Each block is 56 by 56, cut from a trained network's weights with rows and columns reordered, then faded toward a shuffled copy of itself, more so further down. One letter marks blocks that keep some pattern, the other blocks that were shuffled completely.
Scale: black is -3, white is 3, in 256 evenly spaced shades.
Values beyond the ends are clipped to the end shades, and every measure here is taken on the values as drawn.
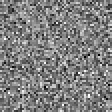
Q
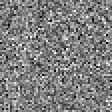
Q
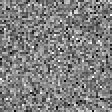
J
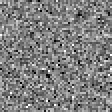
J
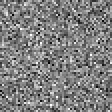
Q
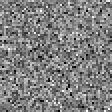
J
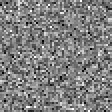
J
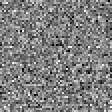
Q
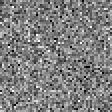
J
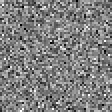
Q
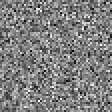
Q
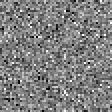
J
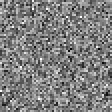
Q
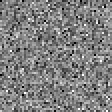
J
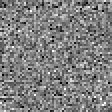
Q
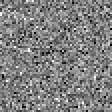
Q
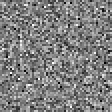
Q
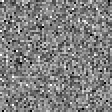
J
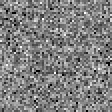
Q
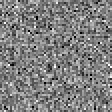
J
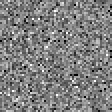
J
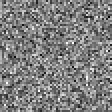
J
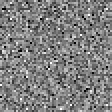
J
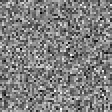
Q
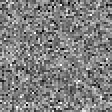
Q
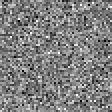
J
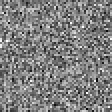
Q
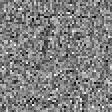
Q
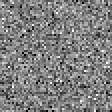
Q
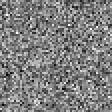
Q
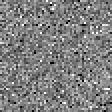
Q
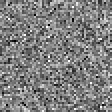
J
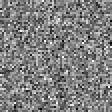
J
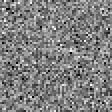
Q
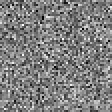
Q
